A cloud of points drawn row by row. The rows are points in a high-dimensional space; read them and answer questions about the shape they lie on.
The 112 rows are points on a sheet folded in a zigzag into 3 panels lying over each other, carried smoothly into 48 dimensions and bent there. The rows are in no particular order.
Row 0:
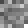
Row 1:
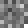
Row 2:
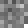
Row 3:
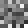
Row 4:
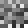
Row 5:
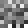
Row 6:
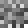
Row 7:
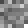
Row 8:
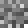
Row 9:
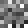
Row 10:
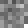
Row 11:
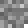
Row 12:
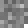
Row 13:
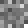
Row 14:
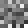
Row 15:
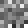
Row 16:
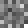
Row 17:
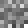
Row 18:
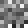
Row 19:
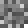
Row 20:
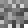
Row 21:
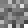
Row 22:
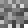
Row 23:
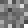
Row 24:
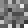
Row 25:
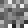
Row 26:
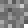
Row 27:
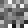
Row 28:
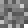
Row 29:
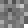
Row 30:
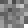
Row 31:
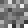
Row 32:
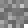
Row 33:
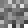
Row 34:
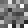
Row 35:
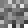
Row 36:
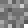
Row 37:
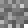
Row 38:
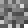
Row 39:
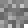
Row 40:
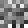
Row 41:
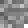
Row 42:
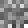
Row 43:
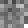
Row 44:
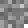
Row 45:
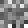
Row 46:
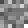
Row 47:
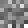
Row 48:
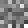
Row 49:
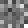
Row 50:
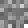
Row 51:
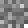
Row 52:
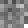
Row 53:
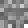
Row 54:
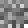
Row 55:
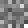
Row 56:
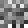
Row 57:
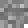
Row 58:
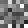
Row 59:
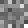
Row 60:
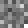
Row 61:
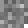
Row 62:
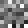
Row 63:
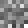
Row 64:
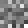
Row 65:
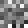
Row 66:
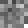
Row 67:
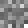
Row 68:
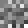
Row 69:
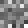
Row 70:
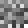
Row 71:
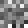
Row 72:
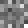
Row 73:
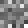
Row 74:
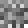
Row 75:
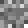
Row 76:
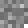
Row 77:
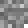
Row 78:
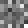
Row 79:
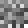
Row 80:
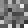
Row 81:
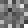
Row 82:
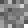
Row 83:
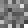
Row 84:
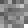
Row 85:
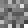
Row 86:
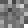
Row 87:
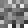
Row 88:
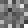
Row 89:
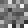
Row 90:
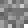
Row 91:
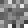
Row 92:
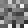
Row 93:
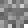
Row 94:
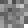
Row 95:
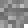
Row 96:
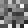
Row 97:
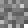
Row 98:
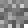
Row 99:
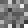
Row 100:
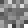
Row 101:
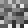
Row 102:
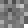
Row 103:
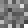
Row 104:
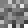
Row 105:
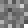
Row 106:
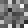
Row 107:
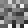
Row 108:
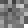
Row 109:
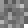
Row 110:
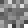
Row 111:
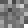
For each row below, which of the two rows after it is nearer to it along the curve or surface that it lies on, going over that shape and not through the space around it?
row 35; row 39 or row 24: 24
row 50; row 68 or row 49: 68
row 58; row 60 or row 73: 73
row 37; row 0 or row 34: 0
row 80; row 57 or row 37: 37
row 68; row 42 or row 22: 42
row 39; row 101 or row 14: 101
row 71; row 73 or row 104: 73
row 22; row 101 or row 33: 101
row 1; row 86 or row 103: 103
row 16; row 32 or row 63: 63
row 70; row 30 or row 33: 33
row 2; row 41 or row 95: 41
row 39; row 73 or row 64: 64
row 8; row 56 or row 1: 56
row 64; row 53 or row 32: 53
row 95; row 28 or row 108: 28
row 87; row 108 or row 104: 104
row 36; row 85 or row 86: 85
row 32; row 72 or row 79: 79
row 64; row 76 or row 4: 4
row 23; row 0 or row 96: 0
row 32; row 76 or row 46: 76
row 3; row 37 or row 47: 47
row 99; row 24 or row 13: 13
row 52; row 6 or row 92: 92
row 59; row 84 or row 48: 84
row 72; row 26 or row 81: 81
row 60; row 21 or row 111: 21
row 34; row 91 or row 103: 91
